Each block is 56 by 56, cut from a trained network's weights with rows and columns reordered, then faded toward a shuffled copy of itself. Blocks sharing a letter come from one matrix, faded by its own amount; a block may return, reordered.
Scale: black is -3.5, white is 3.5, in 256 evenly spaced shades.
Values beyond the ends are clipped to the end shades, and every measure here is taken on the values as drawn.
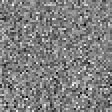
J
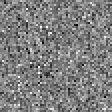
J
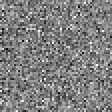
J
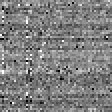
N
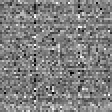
N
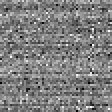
N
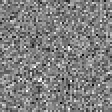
J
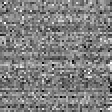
N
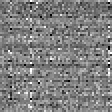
N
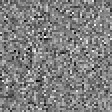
J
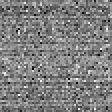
N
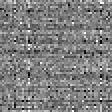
N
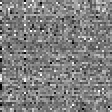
N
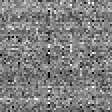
N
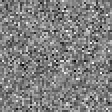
J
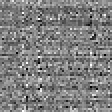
N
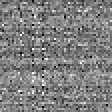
N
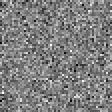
J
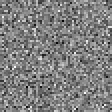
J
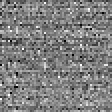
N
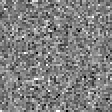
J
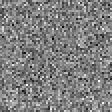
J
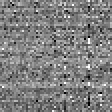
N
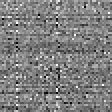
N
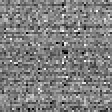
N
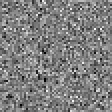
J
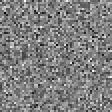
J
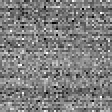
N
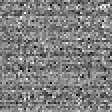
N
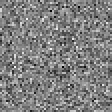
J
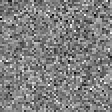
J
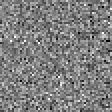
J
